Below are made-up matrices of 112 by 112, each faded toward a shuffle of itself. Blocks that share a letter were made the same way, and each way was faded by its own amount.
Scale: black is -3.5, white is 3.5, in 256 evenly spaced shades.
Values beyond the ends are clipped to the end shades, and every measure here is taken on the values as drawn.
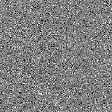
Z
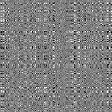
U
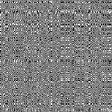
U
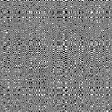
U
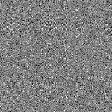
Z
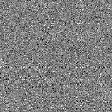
Z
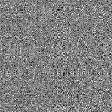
Z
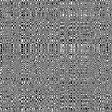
U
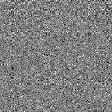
Z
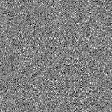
Z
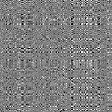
U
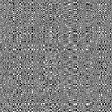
U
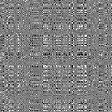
U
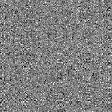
Z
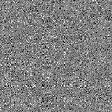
Z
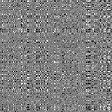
U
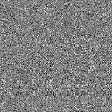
Z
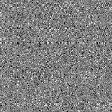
Z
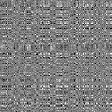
U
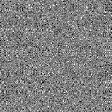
Z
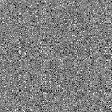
Z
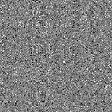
Z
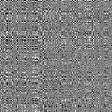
U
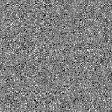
Z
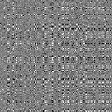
U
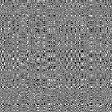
U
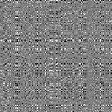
U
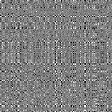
U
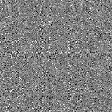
Z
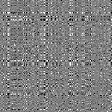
U
